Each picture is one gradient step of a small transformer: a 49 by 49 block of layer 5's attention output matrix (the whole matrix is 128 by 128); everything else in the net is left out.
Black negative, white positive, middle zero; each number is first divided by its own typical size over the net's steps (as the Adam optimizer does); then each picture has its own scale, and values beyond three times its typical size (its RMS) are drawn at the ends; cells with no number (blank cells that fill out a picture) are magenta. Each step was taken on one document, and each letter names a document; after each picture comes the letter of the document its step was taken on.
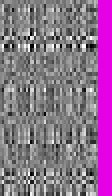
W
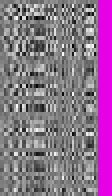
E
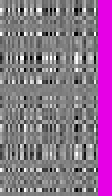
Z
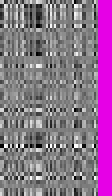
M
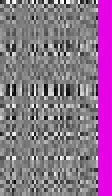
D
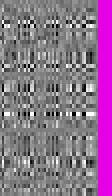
W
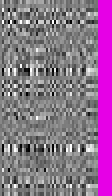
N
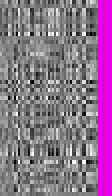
W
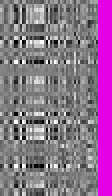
D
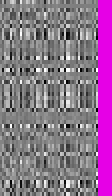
D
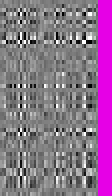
Z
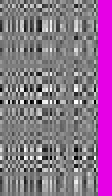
M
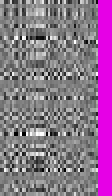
D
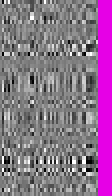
W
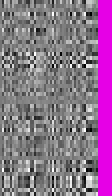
E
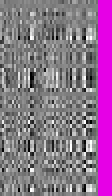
N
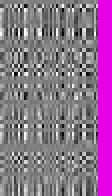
Z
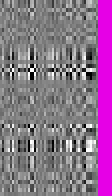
N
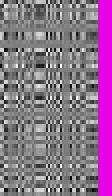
M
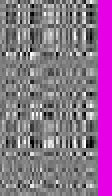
W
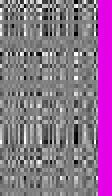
Z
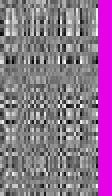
D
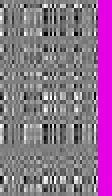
Z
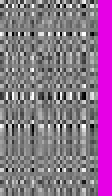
M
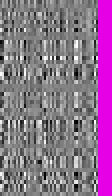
M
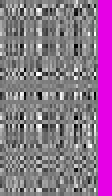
Z
